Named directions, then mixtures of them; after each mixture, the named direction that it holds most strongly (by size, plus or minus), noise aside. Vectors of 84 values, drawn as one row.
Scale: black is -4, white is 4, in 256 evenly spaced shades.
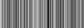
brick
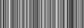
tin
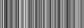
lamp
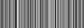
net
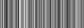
lamp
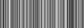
tin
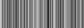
brick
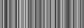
lamp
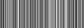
net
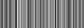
net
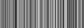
net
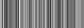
lamp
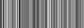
brick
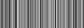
net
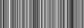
tin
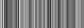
lamp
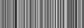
net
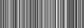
tin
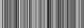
brick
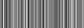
tin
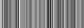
brick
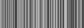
brick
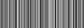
net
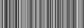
lamp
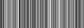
lamp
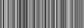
lamp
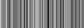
brick
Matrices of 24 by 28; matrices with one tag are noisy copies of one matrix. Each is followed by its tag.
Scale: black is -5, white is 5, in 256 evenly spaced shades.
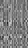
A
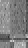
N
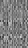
A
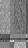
N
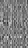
A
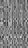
A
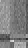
N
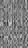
A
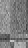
N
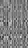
A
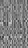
A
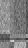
N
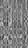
A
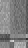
N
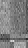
N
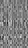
A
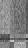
N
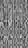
A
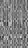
A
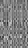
A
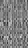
A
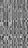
A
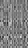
A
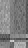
N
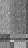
N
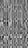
A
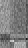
N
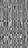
A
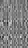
A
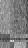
N
